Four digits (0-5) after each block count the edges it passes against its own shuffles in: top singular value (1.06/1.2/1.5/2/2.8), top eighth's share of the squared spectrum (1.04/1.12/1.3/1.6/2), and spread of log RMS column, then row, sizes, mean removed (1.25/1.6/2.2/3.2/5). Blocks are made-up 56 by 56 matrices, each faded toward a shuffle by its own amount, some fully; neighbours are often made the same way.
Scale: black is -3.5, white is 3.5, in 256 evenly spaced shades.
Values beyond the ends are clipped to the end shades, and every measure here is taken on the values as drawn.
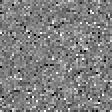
2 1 0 0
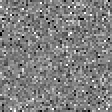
2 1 0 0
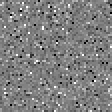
0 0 0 0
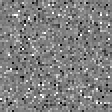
1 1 0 0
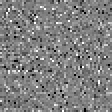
3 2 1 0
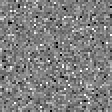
0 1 0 0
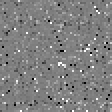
1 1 1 0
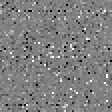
2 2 0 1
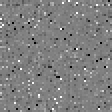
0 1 0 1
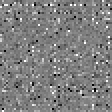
3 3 2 2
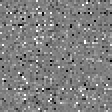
3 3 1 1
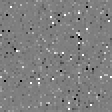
2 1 0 0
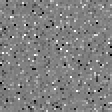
0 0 0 0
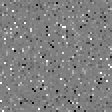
0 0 0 0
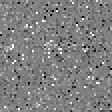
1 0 0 0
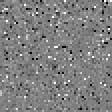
1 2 0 1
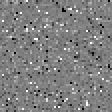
0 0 1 0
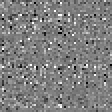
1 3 2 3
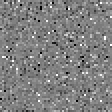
1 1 0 1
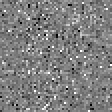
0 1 1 1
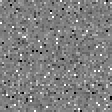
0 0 0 0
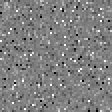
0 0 0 0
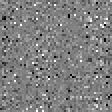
3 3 2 1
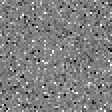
1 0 0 0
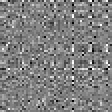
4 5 3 3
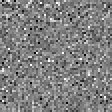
2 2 0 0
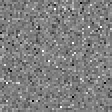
1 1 0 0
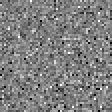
1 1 0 1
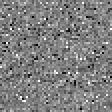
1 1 0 2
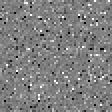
0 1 0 0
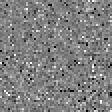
1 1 0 1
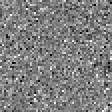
0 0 1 0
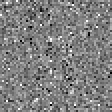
1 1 1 0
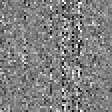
2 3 3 0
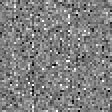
1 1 2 0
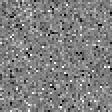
0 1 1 0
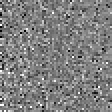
1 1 2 0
